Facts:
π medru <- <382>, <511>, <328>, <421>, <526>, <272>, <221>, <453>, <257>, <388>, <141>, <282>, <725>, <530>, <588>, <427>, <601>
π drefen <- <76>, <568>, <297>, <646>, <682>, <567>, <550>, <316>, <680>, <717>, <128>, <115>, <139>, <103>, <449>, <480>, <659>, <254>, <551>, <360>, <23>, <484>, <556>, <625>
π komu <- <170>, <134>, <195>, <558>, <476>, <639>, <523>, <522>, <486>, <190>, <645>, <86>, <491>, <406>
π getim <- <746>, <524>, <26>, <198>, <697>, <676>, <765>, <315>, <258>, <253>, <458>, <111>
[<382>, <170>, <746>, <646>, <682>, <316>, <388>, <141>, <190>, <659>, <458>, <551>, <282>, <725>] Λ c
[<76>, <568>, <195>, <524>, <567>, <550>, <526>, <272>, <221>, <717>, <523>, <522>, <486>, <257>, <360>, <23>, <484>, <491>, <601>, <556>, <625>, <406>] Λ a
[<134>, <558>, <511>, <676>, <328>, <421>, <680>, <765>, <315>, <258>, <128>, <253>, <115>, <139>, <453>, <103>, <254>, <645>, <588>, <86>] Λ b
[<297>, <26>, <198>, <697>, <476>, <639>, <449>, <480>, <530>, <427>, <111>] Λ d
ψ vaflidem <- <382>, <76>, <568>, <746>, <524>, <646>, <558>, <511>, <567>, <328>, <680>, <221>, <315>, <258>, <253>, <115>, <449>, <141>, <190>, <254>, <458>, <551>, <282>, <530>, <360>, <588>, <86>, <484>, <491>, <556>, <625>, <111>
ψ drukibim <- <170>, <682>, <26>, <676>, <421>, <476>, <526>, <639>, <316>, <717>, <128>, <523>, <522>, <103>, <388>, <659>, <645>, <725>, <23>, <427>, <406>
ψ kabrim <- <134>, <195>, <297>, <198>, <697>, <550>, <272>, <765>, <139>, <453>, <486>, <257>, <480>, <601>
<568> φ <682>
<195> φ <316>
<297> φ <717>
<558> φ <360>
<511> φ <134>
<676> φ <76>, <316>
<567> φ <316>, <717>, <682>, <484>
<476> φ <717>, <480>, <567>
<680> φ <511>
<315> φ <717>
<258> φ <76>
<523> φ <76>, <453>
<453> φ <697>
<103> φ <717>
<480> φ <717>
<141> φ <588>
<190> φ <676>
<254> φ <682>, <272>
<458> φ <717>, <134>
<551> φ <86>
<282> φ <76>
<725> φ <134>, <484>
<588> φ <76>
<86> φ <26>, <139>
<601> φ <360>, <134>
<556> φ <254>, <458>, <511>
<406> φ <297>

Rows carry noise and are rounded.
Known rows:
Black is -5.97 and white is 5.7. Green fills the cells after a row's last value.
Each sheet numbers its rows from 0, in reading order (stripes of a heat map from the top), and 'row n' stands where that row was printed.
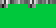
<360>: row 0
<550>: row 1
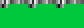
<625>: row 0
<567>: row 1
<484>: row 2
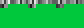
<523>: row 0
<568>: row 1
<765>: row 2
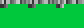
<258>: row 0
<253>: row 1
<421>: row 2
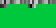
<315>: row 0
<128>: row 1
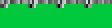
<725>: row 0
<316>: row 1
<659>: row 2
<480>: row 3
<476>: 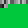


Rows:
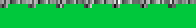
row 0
<382>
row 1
<221>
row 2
<134>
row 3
<388>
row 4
<76>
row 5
<86>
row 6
<697>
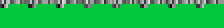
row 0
<103>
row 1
<26>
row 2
<717>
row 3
<453>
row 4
<486>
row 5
<406>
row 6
<639>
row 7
<526>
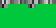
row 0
<139>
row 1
<558>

